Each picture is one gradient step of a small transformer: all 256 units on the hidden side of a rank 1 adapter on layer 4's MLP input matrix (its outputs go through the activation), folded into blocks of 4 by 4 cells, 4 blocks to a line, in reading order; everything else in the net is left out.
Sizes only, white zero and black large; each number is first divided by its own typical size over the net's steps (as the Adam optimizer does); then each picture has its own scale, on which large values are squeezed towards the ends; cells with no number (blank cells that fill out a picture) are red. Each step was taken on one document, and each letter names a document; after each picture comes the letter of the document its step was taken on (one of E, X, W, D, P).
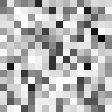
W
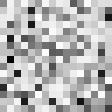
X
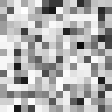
X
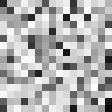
X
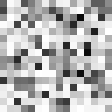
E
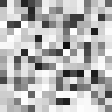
E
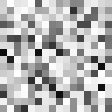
X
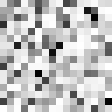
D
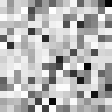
W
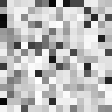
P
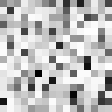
P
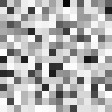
W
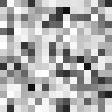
E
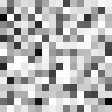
D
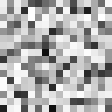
X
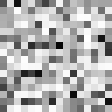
P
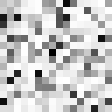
D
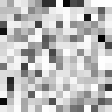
D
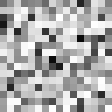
P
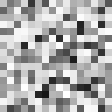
E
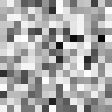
W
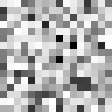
E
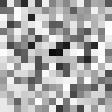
W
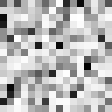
P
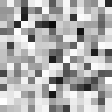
E
